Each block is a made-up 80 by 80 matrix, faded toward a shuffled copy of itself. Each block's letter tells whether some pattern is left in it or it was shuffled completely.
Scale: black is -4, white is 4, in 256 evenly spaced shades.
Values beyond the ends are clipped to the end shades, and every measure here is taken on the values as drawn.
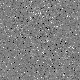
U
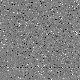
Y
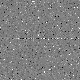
Y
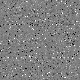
Y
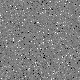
U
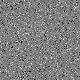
U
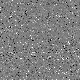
Y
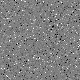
U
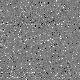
Y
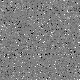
Y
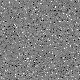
Y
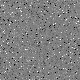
U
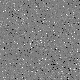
U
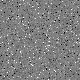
U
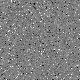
U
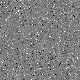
Y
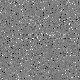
Y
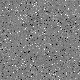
U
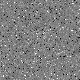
U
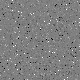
U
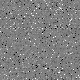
Y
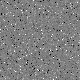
U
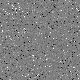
U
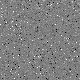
U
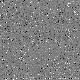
Y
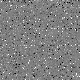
Y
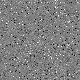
Y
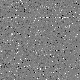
Y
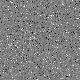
U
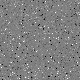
U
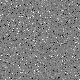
U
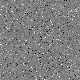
U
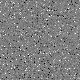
U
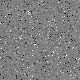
U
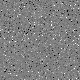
U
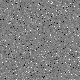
U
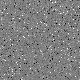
U
